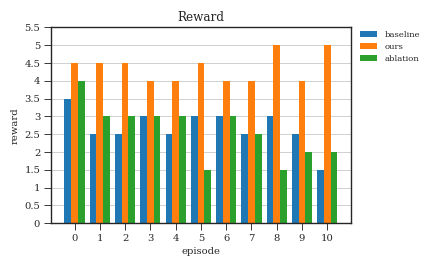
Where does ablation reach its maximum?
0
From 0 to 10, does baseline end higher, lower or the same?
lower
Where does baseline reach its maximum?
0
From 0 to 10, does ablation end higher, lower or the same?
lower
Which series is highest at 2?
ours
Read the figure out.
Title: Reward
x-axis: episode, ticks 0 1 2 3 4 5 6 7 8 9 10
y-axis: reward, ticks 0 0.5 1 1.5 2 2.5 3 3.5 4 4.5 5 5.5
Legend: baseline, ours, ablation
Values:
baseline: 3.5 2.5 2.5 3 2.5 3 3 2.5 3 2.5 1.5
ours: 4.5 4.5 4.5 4 4 4.5 4 4 5 4 5
ablation: 4 3 3 3 3 1.5 3 2.5 1.5 2 2
